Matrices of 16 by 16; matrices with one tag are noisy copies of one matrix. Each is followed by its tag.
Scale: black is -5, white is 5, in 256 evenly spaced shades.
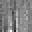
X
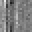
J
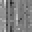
J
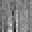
X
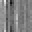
J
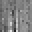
X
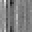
J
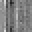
J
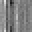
J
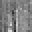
X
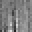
X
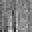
X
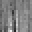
X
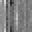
J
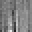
X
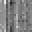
J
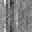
J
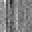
J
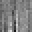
X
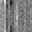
J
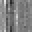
J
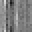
J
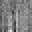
X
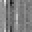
J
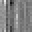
J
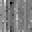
J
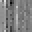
J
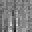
X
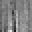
X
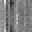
J
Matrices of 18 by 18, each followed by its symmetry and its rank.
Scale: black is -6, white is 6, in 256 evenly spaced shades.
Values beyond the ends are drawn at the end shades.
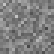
symmetric, full rank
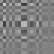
symmetric, rank one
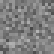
neither, full rank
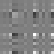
symmetric, rank one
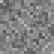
symmetric, full rank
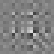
symmetric, rank two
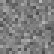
neither, full rank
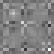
symmetric, rank three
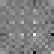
symmetric, rank three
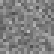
neither, full rank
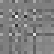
symmetric, rank two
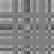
symmetric, rank one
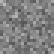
symmetric, full rank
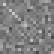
symmetric, full rank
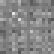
symmetric, rank three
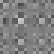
symmetric, rank two
